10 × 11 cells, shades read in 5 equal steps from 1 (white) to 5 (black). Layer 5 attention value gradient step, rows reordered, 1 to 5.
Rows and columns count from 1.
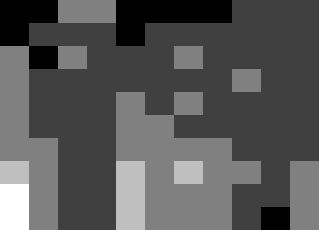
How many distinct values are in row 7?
2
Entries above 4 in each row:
6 2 1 0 0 0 0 0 0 1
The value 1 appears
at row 9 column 1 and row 10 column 1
